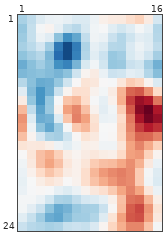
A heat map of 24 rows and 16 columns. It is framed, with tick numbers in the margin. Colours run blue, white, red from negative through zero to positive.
Lone odd cells: none. Ninth with the highest average: middle right. Grain: blotchy.
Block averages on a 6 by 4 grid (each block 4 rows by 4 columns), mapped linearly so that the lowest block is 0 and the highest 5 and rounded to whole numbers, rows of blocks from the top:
1 0 1 1 / 0 0 1 1 / 1 3 2 5 / 2 2 2 4 / 2 2 3 3 / 1 0 2 4
